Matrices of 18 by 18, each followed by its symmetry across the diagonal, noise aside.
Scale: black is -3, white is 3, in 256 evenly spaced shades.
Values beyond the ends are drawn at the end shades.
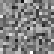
neither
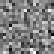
antisymmetric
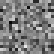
neither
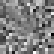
antisymmetric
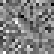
antisymmetric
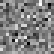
neither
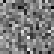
neither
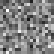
neither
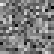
neither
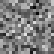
neither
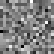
antisymmetric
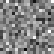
neither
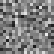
antisymmetric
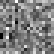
neither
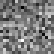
neither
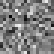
antisymmetric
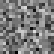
neither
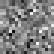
antisymmetric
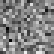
neither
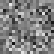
antisymmetric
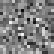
antisymmetric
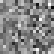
neither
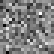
neither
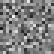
antisymmetric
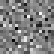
antisymmetric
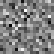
antisymmetric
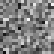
antisymmetric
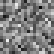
antisymmetric
